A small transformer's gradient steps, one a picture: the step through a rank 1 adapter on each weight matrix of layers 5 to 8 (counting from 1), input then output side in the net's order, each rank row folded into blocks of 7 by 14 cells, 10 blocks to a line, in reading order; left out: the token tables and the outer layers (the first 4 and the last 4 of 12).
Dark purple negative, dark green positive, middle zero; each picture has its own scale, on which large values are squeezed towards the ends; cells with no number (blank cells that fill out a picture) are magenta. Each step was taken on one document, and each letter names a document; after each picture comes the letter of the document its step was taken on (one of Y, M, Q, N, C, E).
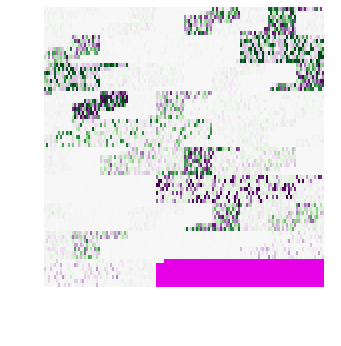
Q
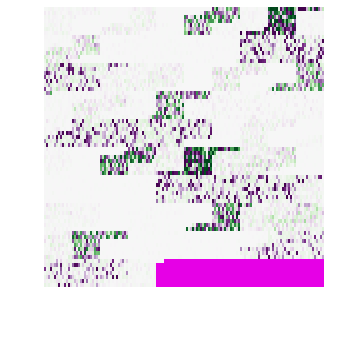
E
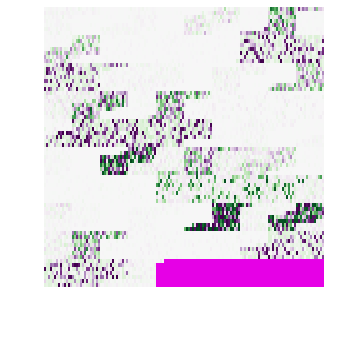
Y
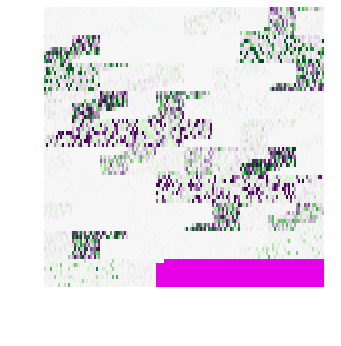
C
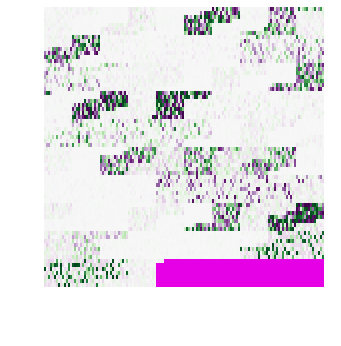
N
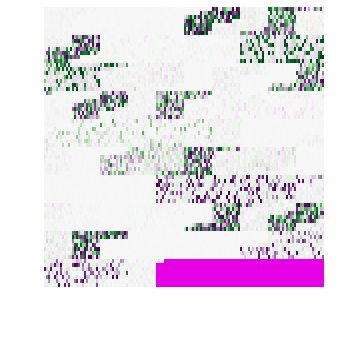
Q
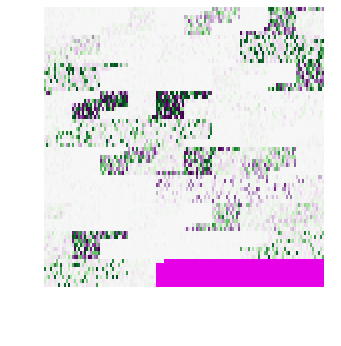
N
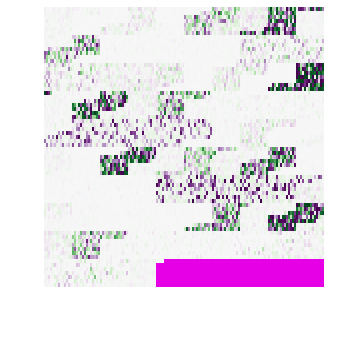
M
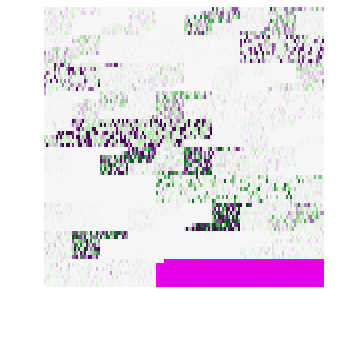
N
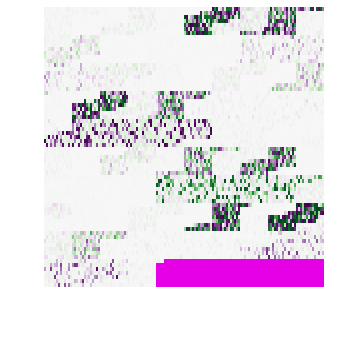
M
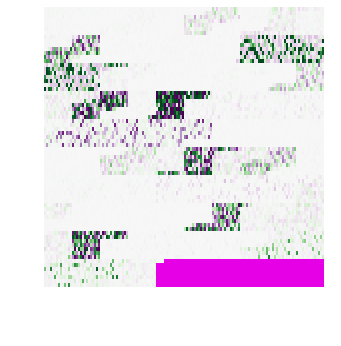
C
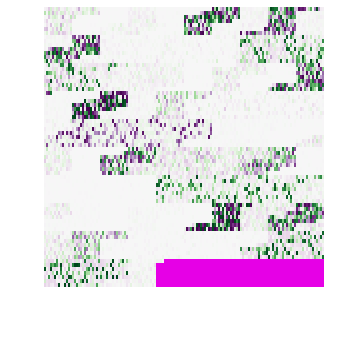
E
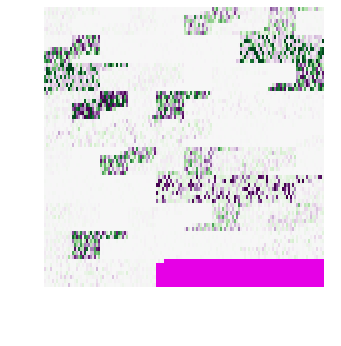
Y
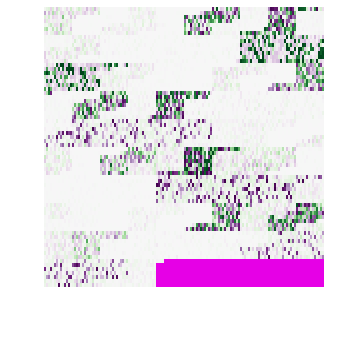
E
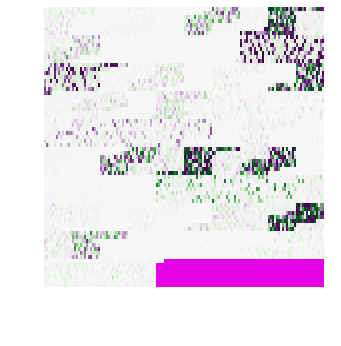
N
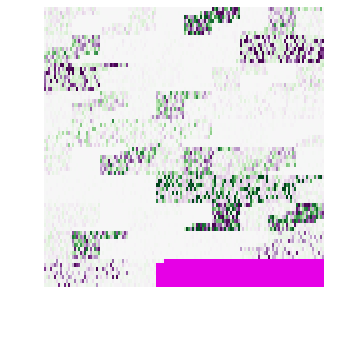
N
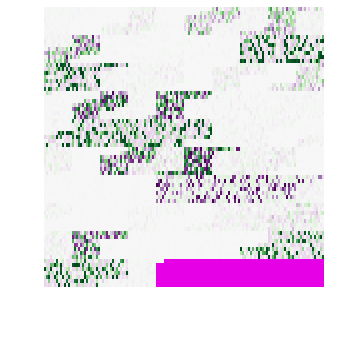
Q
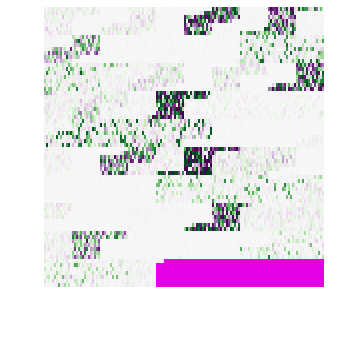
C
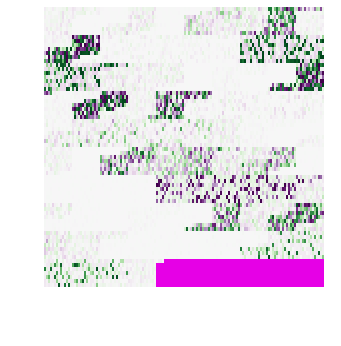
Q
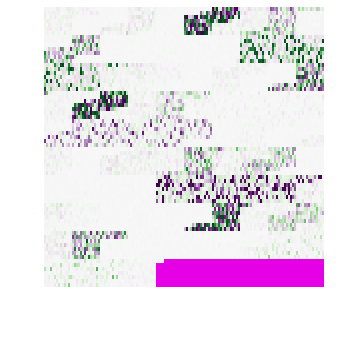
Y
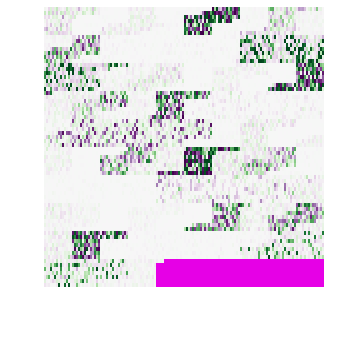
Y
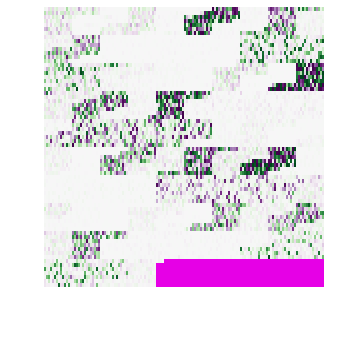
C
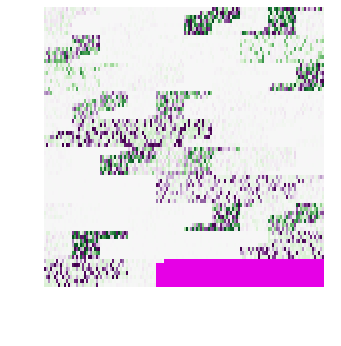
Q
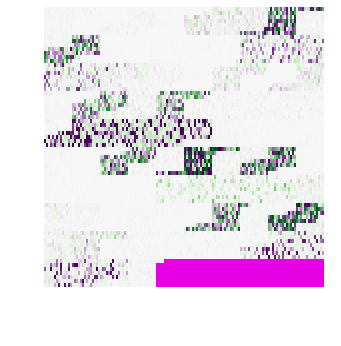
M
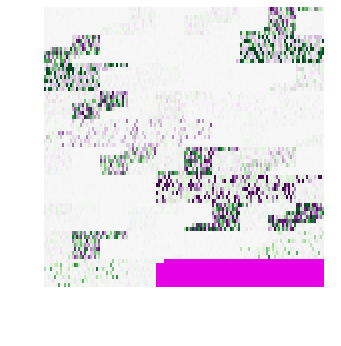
Y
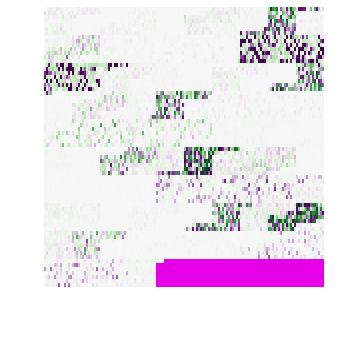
E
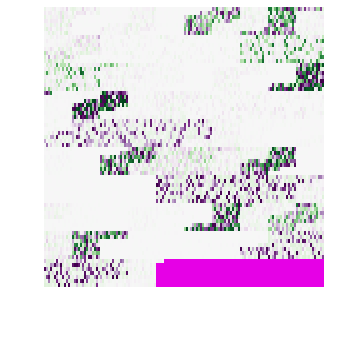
Q
